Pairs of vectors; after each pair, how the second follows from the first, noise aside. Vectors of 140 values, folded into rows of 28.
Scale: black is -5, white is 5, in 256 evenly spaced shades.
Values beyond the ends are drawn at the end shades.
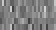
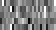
scaled up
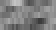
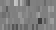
partly zeroed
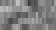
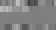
partly zeroed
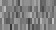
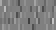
partly zeroed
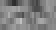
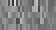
sign-scrambled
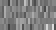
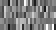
scaled up
